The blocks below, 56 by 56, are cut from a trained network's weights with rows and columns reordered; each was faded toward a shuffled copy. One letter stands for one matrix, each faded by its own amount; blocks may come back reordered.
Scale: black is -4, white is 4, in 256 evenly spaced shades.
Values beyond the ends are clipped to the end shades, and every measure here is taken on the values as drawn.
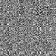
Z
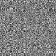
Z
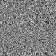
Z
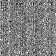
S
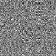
Z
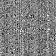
S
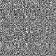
Z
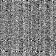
S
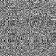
Z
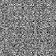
Z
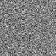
Z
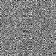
Z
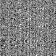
S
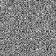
Z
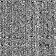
S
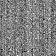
S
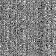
S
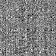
S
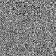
Z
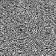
Z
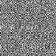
Z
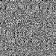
Z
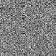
Z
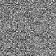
Z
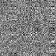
Z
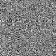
Z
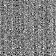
S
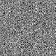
Z
